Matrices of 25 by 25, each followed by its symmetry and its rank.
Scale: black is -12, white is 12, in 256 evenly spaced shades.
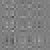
neither, rank two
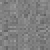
neither, rank five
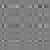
neither, rank one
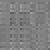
neither, rank two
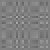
symmetric, rank one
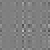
neither, rank one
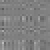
neither, rank two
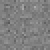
neither, rank five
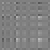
symmetric, rank one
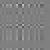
neither, rank one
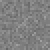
symmetric, full rank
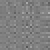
neither, rank two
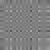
symmetric, rank one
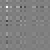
symmetric, rank one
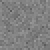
symmetric, full rank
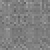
neither, rank five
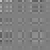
symmetric, rank one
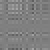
neither, rank one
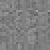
neither, rank five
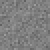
symmetric, full rank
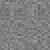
neither, rank five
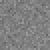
symmetric, full rank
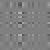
neither, rank one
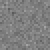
symmetric, full rank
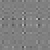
neither, rank two
